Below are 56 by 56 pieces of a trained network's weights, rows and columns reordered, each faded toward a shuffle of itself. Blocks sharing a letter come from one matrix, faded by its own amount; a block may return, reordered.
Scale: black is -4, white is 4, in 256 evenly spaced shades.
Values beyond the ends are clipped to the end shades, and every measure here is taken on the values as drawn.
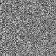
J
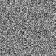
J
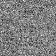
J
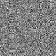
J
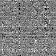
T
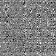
T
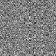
J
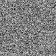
J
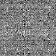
T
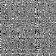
T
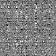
T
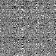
T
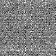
T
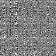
T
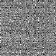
T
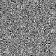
J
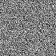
J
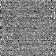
T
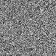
J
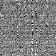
T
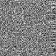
J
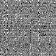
T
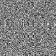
J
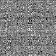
T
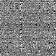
T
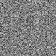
J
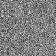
J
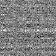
T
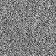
J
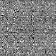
T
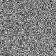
J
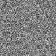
J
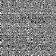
T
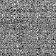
T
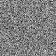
J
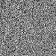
J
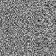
J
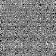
T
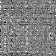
T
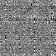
T
